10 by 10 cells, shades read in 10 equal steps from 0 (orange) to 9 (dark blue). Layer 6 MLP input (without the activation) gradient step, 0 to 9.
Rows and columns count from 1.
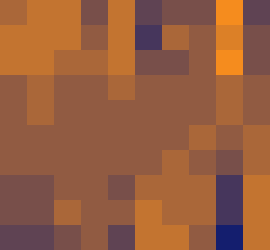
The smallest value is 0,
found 2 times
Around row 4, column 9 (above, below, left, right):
0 3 4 4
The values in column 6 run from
2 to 7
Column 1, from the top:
3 2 2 4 4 4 4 5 5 6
